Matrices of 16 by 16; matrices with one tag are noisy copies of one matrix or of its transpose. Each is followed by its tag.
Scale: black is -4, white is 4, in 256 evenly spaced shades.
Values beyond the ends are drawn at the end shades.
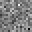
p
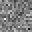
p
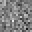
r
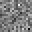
p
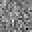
r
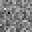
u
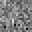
r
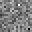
p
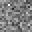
u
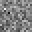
u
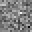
r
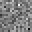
p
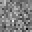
r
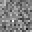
r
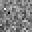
u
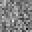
r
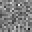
p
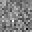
r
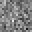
r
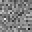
p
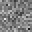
p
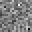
p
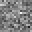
r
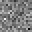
p
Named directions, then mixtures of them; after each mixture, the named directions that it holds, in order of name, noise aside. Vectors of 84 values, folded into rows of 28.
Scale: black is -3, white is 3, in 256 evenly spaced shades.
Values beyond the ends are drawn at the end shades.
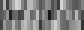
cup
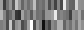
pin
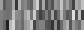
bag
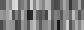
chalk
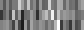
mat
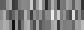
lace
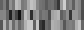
cup, lace, pin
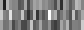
chalk, cup, pin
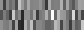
bag, lace, mat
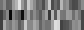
cup, mat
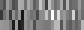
lace, mat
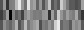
cup, mat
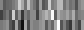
mat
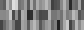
chalk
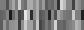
bag, cup, lace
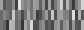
bag, mat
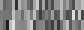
bag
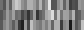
chalk, mat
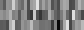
bag, chalk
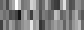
chalk, cup, pin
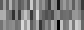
cup, lace, mat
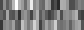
chalk, cup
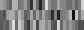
lace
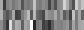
bag, pin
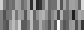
chalk, lace, pin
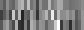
mat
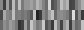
bag, chalk, mat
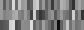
bag, chalk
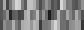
cup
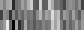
bag, lace, mat
